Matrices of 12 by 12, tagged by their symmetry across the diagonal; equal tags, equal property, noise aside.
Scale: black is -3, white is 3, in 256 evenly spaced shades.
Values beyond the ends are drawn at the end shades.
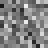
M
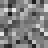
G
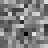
M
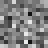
M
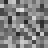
G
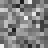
M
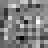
G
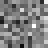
M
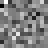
G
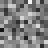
G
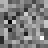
M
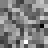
G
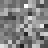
M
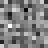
G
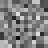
G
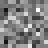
M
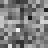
G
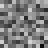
M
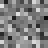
G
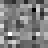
G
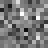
M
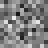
G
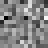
M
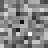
M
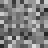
G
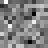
M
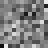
G
